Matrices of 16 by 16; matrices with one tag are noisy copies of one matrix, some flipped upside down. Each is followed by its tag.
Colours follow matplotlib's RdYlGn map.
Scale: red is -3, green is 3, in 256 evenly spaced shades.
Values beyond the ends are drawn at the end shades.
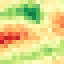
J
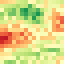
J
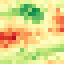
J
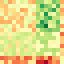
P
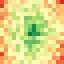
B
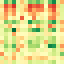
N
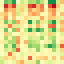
N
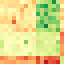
P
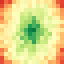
B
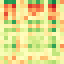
N
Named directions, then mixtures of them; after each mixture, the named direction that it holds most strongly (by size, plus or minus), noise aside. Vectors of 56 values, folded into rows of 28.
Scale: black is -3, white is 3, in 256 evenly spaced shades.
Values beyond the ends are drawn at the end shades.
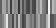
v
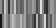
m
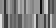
m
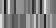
m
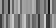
v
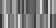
v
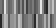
m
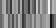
v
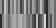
m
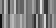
m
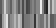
v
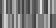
v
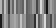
m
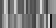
m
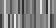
v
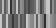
m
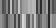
v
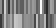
m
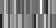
m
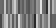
v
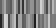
v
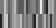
m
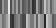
m
